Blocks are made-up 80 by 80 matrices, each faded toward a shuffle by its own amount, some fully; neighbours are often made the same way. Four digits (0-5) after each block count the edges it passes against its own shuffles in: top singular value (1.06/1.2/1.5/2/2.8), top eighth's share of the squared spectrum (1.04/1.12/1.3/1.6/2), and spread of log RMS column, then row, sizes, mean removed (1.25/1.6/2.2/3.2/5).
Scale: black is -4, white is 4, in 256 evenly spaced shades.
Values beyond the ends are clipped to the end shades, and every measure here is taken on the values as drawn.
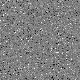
0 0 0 0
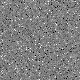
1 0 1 0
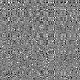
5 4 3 3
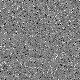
0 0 0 0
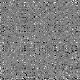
4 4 2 2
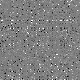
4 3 1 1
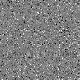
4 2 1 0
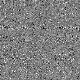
2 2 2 2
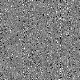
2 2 2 0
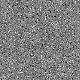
0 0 1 0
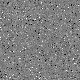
1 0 0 0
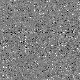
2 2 1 2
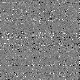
2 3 2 3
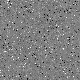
0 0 0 0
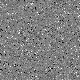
0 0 0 0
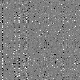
4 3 2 1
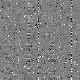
4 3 2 1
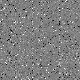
3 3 1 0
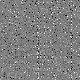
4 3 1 0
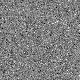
1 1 0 0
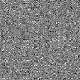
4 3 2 2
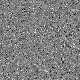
1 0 0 0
